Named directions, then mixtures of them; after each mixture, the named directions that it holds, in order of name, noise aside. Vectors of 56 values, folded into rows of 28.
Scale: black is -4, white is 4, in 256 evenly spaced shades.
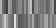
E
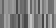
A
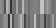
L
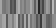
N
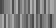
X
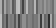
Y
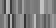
L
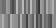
L, N, X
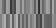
L, N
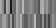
L, N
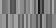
N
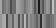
N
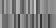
X, Y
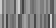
X, Y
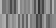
N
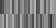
X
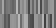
A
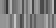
A, E, L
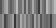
E, N, X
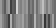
A, L, Y
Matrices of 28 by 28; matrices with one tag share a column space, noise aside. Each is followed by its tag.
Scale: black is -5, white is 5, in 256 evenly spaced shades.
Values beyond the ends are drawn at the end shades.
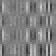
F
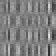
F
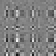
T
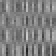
F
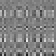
T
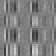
F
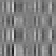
F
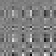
T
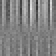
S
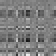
T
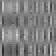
F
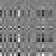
T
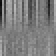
S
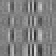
F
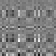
T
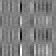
F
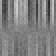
S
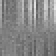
S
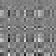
T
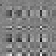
T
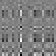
T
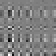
T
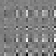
T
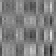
F
